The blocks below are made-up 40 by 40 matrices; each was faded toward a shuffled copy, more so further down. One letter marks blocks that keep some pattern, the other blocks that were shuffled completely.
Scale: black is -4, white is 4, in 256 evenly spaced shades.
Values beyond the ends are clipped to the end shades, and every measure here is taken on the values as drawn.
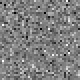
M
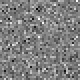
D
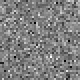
M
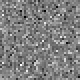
M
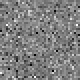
M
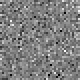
M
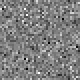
D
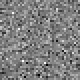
D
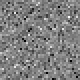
D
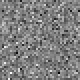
M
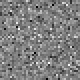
M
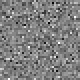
M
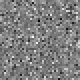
D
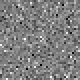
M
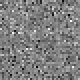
M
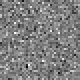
D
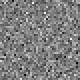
M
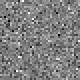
D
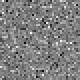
D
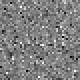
M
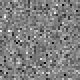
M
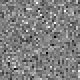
D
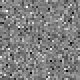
M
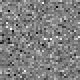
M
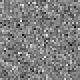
D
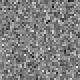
D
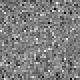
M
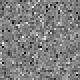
D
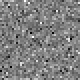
M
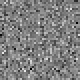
D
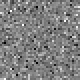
D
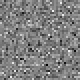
M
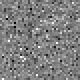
D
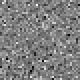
D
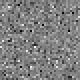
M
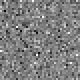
M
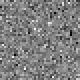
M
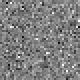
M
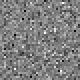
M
